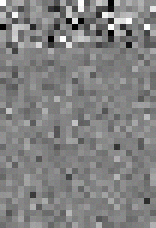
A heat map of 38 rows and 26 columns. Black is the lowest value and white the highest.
A horizontal seam about 20% of the way down splits the table, and the bottom part is calmer. The grain is fine, like static. There are no regular stripes. A few values lie far out on both sides of the bulk.
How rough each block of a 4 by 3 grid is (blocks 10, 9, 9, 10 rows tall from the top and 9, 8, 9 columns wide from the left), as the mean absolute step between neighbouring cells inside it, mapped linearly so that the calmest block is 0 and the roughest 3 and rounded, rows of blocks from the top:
2 3 3 | 0 0 0 | 0 0 0 | 0 0 0
